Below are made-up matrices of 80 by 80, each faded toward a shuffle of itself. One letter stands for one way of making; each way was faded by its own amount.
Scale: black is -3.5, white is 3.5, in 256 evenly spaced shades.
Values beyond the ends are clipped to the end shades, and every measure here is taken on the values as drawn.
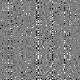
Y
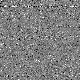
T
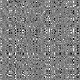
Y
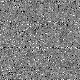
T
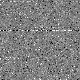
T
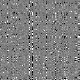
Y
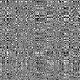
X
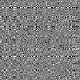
X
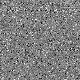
T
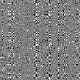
Y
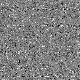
T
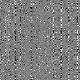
Y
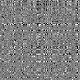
X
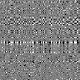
X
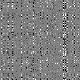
Y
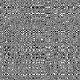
X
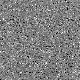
T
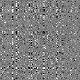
Y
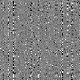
Y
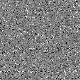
T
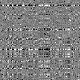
X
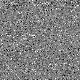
T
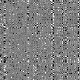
Y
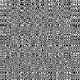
X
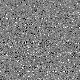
T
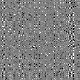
Y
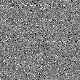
T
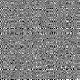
X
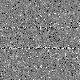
T
